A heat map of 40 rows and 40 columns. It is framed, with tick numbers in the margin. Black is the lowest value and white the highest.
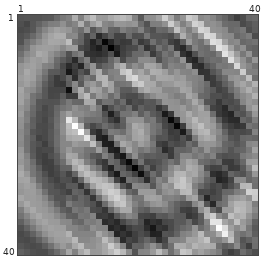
Rings: centred on the centre. Grain: diagonal, down to the right. Histogram: bell-shaped. Seam: vertical, 20% of the way across, the left part calmer. Odd rows or columns: none. Slope: none.
